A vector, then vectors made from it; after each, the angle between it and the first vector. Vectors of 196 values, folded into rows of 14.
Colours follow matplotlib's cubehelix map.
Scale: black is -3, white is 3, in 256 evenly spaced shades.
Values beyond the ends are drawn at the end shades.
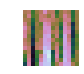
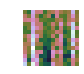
nearly opposite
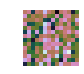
partly aligned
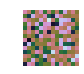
orthogonal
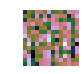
partly aligned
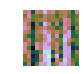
nearly parallel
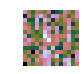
partly aligned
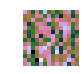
partly aligned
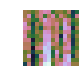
nearly parallel
